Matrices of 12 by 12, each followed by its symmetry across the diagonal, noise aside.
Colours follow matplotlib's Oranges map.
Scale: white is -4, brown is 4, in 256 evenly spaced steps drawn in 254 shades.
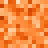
antisymmetric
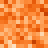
antisymmetric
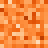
antisymmetric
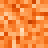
antisymmetric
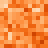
symmetric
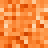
antisymmetric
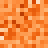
symmetric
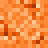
symmetric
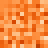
antisymmetric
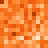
symmetric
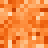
antisymmetric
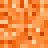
antisymmetric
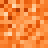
symmetric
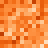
symmetric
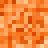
symmetric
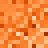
symmetric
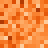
symmetric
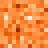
antisymmetric
